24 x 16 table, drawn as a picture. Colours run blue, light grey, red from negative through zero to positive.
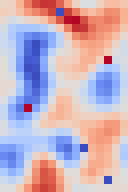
Grain: blotchy. Ninth with the lowest average: middle left. Stripes: none. Lone odd cells: 5, 2 higher and 3 lower than their neighbours.
